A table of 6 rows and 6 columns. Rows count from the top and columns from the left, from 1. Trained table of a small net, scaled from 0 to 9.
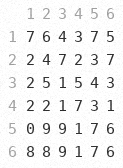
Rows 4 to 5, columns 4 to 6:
7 3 1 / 1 7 6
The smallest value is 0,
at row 5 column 1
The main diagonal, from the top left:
7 4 1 7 7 6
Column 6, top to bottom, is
5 7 3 1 6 6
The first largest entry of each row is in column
1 3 2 4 2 3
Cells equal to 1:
5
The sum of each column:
21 34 31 19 31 28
